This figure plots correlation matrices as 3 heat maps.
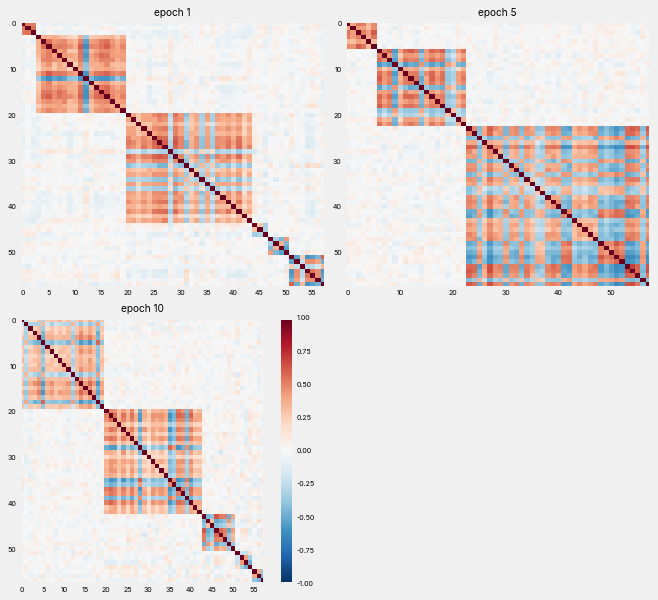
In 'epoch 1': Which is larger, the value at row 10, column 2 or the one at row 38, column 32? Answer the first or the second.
the second
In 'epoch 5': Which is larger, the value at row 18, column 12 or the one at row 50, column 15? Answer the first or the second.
the first
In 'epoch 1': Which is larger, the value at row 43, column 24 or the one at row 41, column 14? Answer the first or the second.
the first
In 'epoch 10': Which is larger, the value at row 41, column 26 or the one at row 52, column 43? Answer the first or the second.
the first
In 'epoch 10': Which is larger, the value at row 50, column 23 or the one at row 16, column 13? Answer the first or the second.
the second
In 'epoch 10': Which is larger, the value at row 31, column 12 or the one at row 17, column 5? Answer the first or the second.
the first
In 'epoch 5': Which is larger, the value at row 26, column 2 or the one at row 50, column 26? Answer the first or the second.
the first
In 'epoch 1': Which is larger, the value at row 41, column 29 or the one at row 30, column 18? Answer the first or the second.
the first
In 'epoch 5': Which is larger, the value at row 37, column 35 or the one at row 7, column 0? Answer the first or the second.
the second
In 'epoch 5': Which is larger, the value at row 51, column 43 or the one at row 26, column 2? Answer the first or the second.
the second
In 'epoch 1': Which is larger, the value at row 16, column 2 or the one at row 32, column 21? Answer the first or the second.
the second
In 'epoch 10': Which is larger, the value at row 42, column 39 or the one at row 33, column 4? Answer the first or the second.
the second
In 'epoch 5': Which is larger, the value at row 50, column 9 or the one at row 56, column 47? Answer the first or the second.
the first
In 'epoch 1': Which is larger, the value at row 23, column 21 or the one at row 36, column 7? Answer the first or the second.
the first
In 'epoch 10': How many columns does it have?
58
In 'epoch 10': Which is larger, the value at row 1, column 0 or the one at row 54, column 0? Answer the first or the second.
the second
